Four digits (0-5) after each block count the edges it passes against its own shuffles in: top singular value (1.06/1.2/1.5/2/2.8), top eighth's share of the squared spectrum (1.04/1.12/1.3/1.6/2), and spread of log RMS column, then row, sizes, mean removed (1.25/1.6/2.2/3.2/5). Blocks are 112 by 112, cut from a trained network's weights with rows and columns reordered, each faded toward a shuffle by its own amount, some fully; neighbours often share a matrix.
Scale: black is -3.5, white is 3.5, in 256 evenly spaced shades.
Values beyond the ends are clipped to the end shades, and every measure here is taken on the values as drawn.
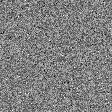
0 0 0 0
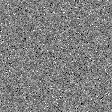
1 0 0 0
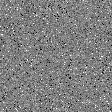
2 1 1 0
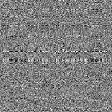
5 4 1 3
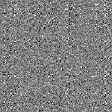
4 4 2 2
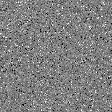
2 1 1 0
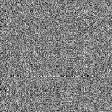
4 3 1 2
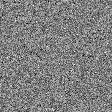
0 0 0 0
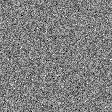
0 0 0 0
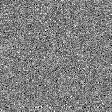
3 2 0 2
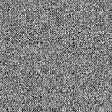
4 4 1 3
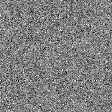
3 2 0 1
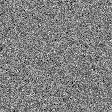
0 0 0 0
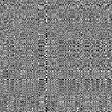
5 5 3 3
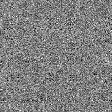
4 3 1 2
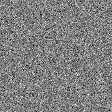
2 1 0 0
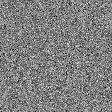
2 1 0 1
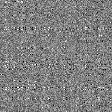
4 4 2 3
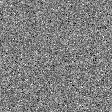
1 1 0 0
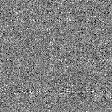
3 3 1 2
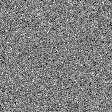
1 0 0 0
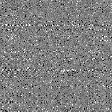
4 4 2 3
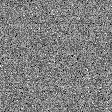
1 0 0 0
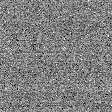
2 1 0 0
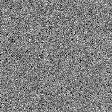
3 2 1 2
